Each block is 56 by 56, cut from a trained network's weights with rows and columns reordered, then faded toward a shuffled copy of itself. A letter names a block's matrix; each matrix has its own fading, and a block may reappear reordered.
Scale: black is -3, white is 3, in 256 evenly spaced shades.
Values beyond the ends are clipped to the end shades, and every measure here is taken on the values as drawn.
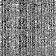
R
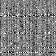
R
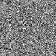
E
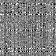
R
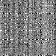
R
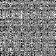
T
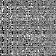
T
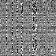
T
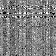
R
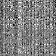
R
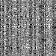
R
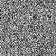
E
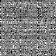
T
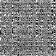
T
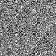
E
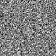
E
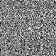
E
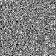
E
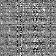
T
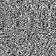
E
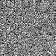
E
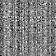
R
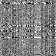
R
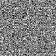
E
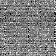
T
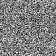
E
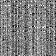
R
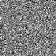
E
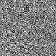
E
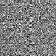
E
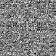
E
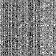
R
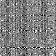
R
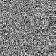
E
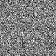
E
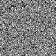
E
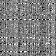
R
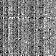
R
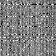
R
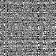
T
